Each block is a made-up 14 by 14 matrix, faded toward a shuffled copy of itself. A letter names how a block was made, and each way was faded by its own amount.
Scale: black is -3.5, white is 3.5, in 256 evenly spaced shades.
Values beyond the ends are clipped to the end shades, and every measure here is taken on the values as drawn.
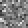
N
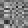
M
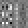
M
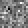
N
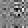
M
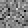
N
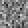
N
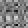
M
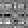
M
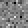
N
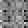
M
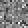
N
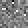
N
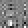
M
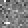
N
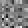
M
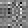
M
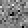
N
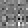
M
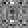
M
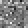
N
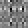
M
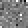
N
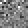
N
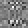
M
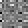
M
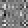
M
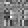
M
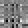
M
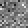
N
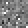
N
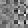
M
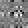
M
